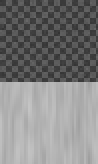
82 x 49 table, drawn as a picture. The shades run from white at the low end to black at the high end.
The table splits into 2 rows of 1 panel. Panel 1,1: high, checkered. Panel 2,1: low, streaked downward, faint in contrast.
